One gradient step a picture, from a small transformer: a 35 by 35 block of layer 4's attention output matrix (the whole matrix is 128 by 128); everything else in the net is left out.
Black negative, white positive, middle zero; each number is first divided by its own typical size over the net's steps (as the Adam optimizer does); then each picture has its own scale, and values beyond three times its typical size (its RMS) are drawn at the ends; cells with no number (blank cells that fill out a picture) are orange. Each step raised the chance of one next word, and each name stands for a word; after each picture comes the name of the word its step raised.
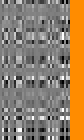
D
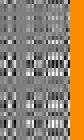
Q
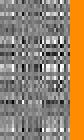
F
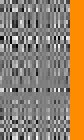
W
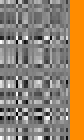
D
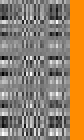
Q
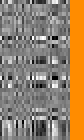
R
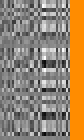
W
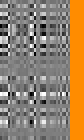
F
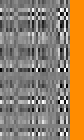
W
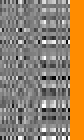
D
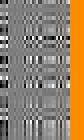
R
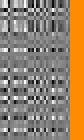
W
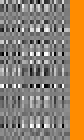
F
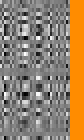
F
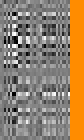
F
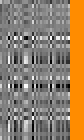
R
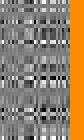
D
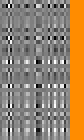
R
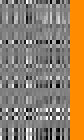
D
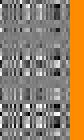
Q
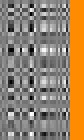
W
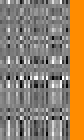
R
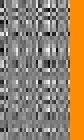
W
